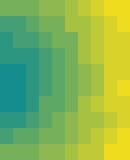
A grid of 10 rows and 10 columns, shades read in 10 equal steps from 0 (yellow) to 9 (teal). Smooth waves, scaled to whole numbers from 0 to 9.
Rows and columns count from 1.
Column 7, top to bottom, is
2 3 3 3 4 4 3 3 3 2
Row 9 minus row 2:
0 -1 0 0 0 1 0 0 0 0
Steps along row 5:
same down down down down down down down same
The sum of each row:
29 39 45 49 53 52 50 47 39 30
